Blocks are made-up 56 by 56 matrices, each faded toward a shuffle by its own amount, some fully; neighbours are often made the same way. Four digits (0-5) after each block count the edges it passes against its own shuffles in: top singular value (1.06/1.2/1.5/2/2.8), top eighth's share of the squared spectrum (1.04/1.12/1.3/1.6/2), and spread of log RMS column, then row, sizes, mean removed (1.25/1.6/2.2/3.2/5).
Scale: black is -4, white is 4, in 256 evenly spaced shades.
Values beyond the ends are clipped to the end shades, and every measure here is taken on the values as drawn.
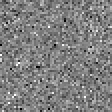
0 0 0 0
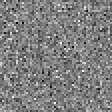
0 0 1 0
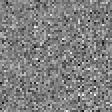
0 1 2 0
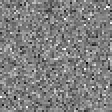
0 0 0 0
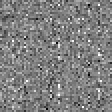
1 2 2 0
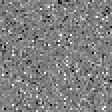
0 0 0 0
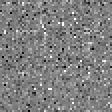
3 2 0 1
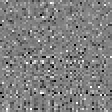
4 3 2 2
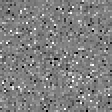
1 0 0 0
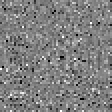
3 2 1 1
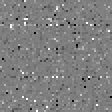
2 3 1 1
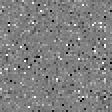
2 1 0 1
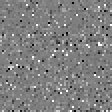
1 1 0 1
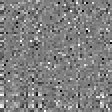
4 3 1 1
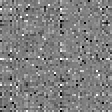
4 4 2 2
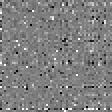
4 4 2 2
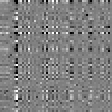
5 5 3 3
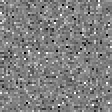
3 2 0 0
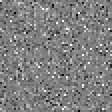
2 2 1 0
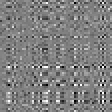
5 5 3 4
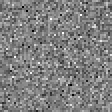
0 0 0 0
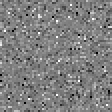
1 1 0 0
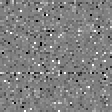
3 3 0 1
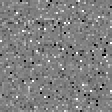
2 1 0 0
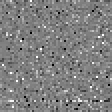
3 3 0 1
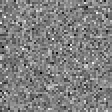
0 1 1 0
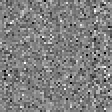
1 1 2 0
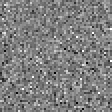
0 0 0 0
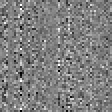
2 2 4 0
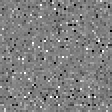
2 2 0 1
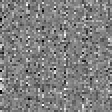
1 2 3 0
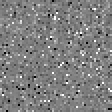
2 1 0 0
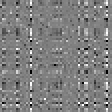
5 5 3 3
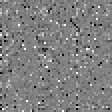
3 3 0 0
